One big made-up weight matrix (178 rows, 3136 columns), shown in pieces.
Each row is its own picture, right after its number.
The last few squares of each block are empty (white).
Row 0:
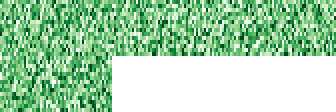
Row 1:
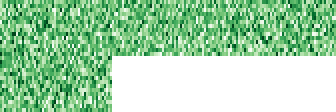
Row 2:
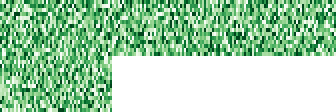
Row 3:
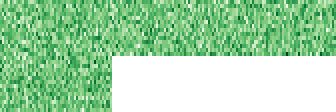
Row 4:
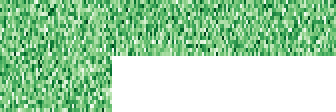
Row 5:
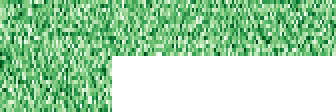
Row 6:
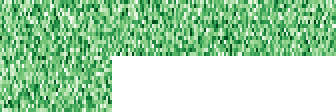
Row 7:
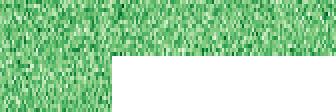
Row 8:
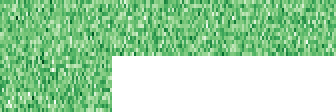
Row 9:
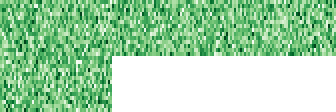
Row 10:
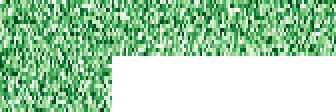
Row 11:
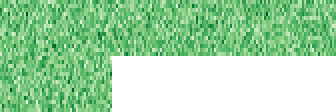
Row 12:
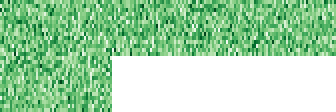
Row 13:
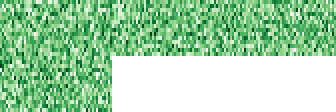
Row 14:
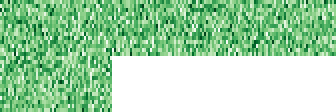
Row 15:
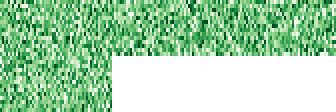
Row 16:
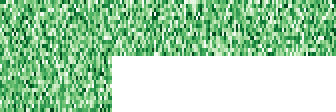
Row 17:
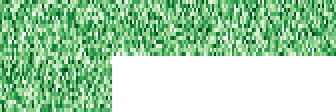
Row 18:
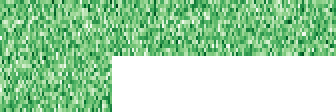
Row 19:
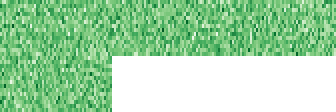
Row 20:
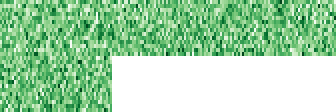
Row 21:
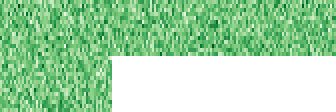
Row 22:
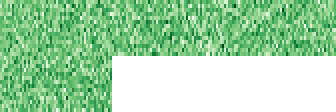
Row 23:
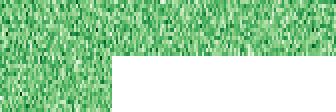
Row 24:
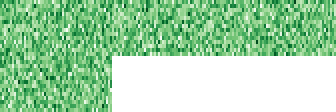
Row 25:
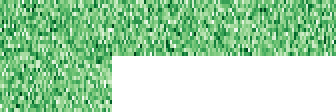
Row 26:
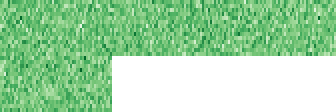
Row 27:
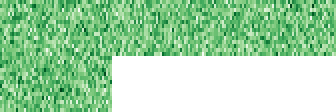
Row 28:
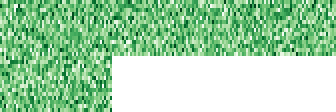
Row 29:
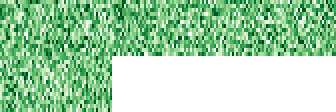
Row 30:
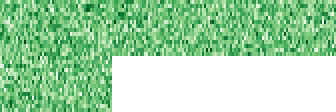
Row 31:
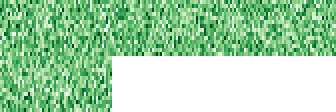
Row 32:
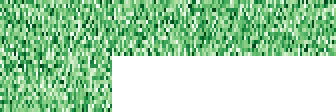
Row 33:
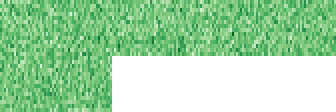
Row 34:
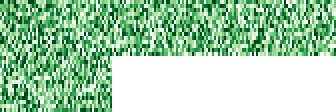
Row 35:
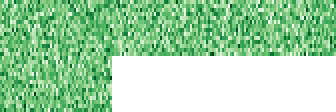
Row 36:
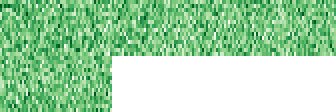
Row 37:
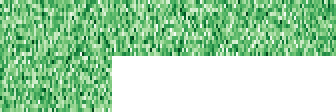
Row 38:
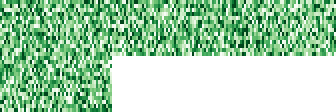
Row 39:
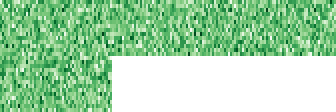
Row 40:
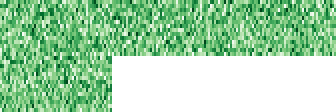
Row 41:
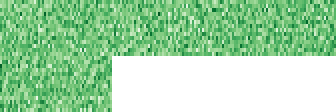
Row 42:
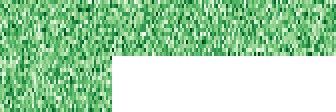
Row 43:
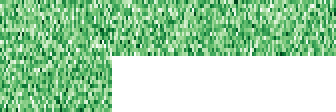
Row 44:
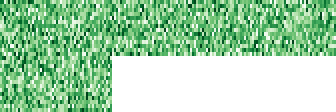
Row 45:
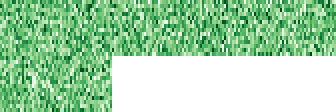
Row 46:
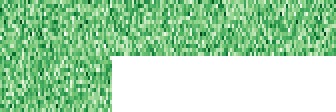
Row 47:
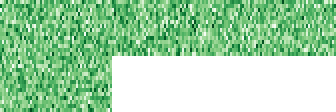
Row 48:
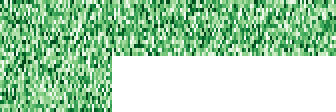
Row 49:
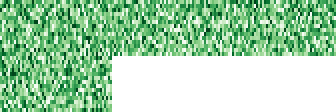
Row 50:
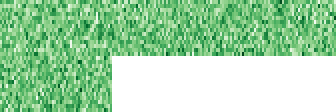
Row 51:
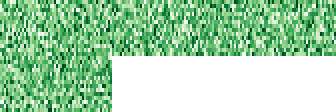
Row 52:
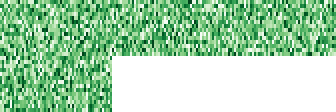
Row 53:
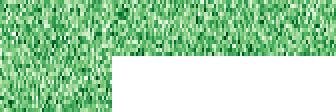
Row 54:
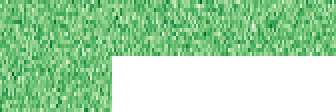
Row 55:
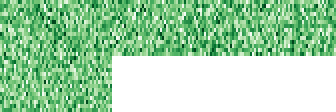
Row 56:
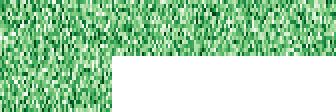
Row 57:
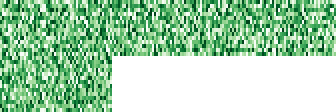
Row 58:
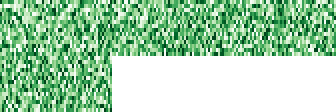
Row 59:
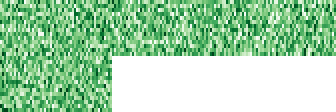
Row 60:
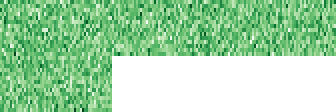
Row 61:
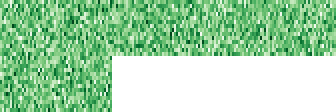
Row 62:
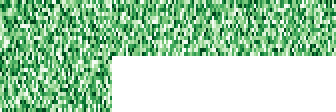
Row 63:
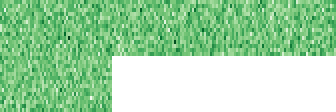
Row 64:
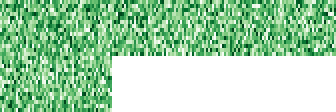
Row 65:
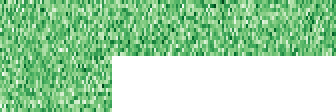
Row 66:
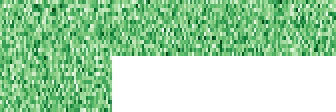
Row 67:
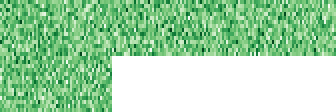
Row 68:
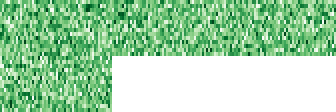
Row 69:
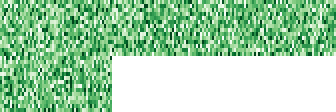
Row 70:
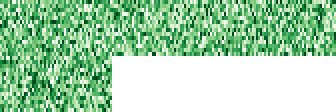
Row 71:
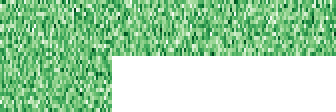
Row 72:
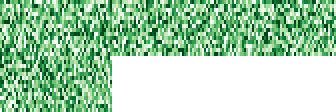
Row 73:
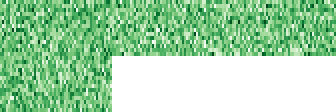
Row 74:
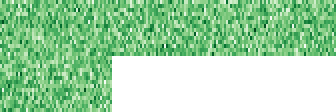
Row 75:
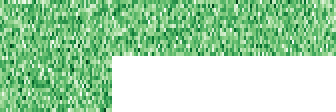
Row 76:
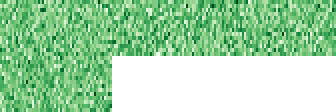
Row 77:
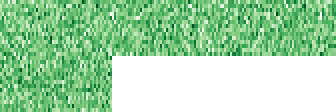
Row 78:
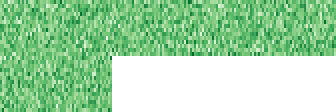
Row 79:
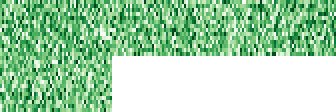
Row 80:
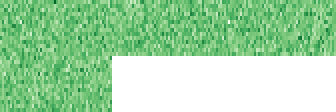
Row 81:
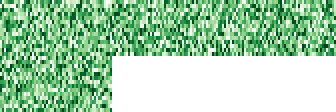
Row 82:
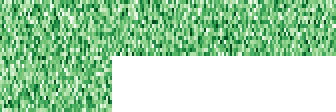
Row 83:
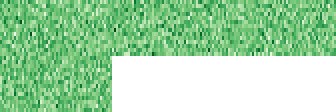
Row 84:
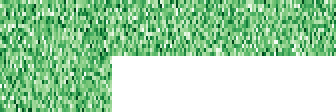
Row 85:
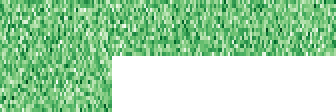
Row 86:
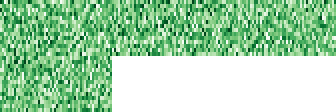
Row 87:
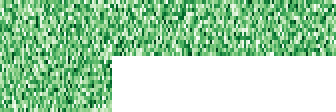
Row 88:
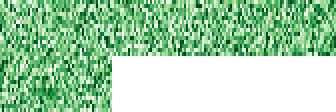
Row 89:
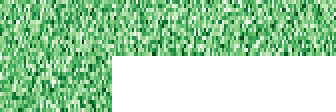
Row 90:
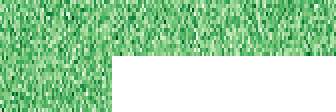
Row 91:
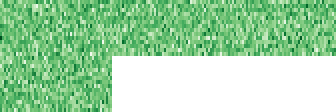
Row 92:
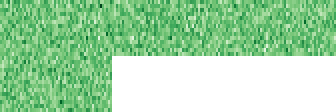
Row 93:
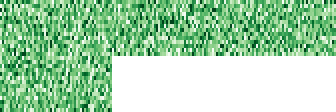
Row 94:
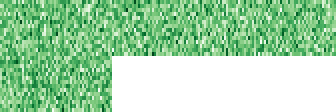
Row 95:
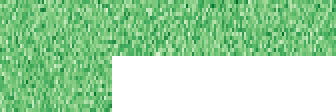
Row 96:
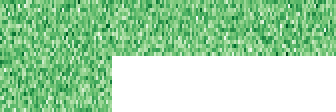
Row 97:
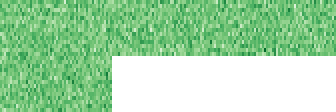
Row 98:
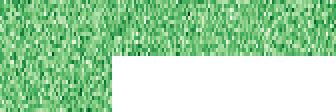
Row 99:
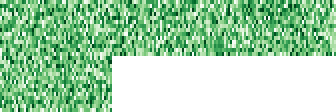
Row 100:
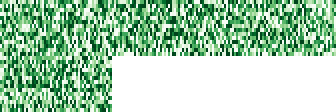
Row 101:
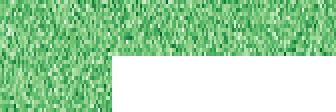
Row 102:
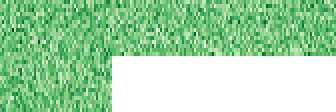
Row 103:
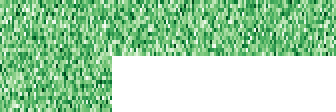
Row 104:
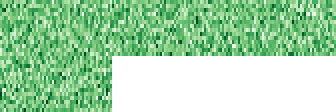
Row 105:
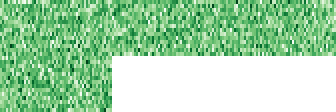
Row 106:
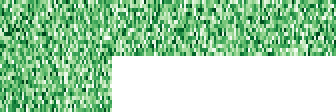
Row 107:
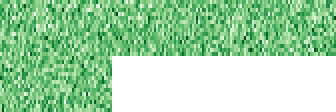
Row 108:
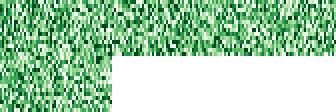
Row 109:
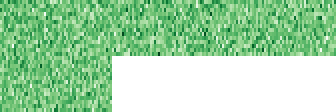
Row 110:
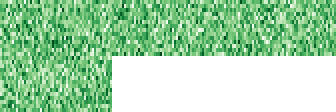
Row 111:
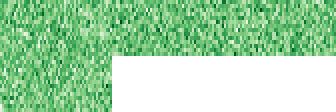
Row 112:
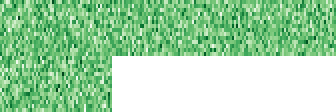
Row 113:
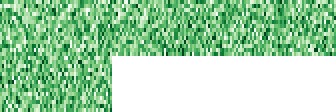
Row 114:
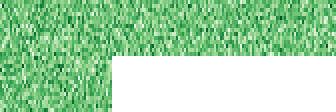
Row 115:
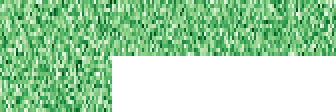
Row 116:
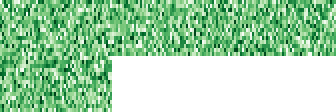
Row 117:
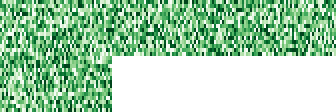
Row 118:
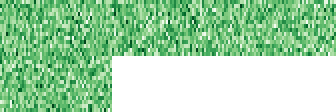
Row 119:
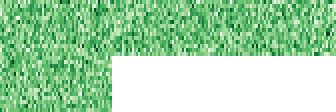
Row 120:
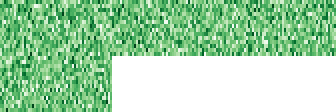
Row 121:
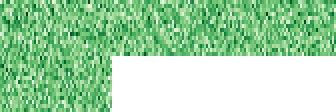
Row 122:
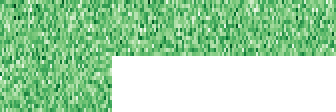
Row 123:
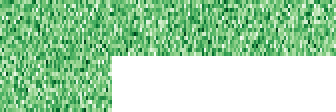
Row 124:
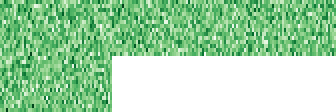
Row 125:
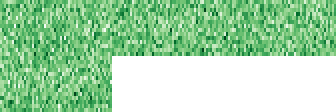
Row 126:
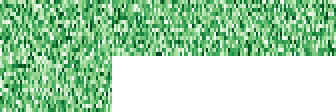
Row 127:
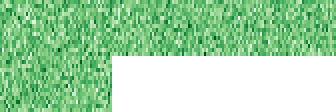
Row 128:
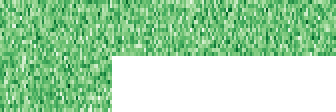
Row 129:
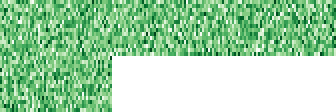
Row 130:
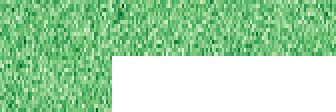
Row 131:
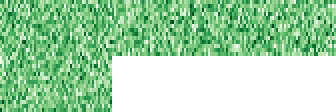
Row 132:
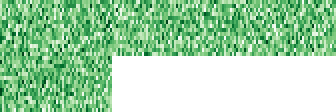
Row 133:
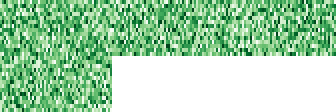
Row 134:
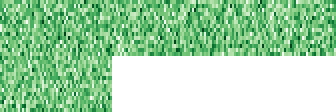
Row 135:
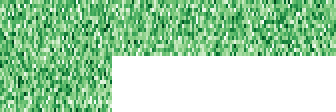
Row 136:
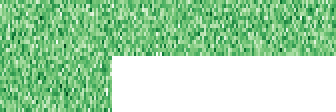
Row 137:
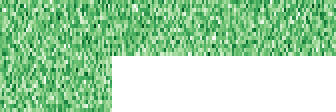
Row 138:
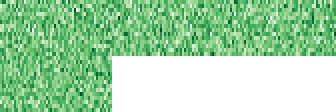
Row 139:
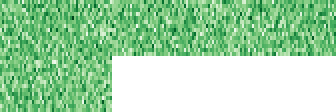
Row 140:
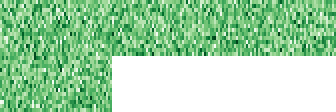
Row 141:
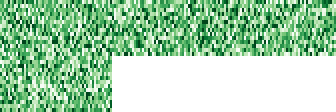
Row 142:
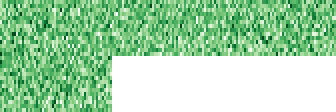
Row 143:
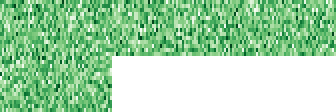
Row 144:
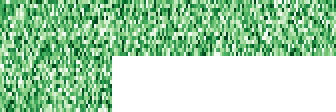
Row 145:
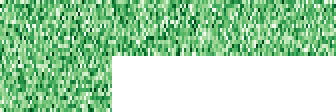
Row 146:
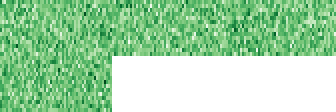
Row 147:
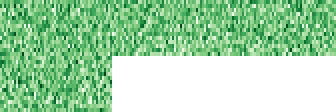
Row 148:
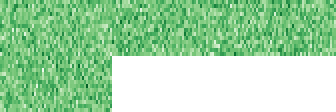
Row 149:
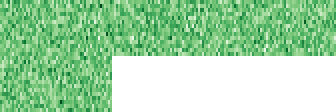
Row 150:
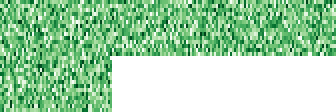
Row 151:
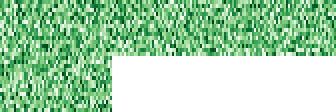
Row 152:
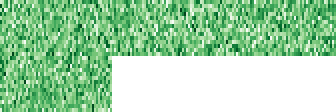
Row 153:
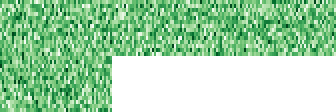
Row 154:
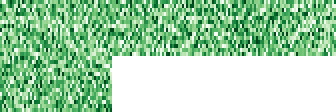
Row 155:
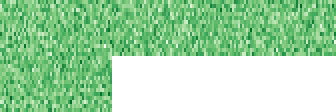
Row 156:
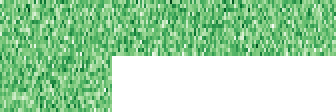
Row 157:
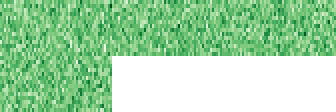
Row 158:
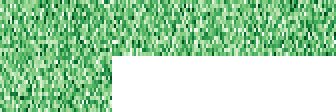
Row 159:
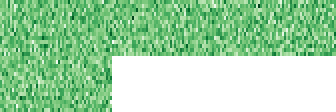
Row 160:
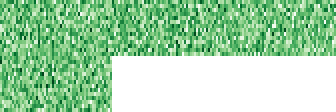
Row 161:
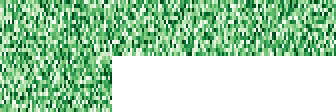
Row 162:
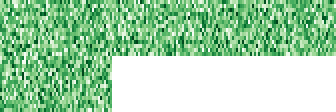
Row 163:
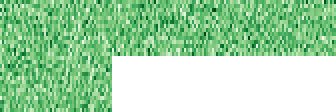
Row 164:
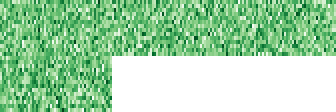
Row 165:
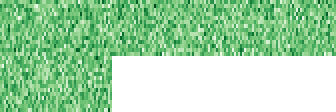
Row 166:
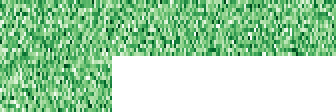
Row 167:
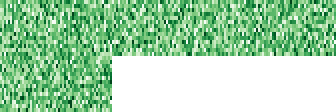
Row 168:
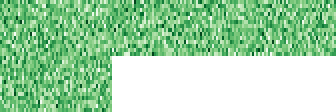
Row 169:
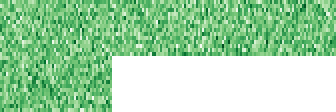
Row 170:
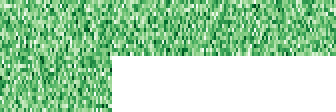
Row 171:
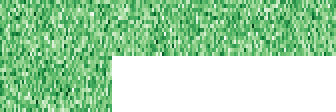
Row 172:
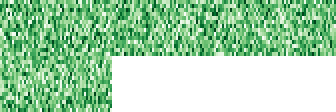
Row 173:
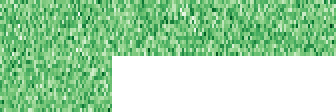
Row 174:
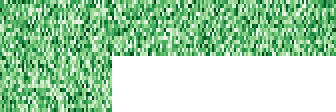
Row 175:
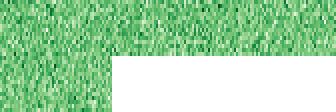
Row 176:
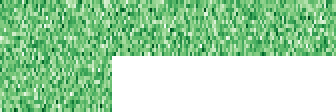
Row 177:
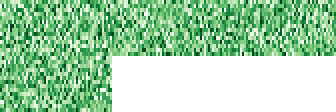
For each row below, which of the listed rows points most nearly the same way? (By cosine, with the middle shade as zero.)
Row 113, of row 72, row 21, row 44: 72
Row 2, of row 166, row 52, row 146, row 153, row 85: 166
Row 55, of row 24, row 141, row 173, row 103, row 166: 166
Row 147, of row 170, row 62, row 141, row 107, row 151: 62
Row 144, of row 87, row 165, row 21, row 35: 165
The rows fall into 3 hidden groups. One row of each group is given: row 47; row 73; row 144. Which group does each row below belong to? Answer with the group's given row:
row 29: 144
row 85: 73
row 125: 144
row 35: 73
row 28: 73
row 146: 73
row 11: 144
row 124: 144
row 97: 73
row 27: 144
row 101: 73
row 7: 144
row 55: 73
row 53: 144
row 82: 144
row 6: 144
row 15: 47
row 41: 47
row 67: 47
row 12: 47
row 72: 144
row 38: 73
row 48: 47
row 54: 47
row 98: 47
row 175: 47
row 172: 144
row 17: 144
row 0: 47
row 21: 144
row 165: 144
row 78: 47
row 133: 73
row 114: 144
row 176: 144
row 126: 144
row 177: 144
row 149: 47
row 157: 144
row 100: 47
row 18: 144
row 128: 47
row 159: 73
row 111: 73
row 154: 73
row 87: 73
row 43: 73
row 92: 47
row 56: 144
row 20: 144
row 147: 144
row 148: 73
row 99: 73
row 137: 144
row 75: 47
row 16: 73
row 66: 144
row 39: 47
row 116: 47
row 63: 73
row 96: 144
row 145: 47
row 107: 144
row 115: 144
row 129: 47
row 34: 47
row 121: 144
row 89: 47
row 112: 144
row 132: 144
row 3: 47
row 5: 144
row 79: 73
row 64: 144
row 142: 144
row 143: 144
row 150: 47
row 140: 144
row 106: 73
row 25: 73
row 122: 144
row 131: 47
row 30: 144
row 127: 144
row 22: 47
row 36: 144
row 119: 47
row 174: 47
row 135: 144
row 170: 144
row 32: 47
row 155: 73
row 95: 73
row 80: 47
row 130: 144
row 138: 73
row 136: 144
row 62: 144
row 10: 144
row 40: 73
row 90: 73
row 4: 47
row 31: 144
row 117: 73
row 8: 144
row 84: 73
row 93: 47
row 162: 47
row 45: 47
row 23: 144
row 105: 47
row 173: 47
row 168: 47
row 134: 73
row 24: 144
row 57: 73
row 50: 144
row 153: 144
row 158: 73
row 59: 73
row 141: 47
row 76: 73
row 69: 47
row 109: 47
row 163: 47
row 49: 144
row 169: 47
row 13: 144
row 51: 73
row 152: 47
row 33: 47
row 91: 144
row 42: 47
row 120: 144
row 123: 47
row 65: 73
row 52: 47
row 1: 144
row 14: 47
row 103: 73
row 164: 47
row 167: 73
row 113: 144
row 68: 144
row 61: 47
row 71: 73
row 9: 144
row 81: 144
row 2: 73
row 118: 47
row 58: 144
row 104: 144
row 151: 73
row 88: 47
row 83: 47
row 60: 47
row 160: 47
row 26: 47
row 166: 73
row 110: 144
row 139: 73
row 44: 47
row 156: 47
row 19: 73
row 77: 47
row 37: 47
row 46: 47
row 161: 73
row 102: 73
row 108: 73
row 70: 47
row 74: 73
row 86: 47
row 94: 47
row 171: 144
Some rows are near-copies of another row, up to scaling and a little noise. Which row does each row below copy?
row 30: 68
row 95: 76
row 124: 120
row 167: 161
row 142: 1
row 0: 89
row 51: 155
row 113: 58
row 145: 47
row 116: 39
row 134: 63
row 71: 138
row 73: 102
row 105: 75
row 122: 143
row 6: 82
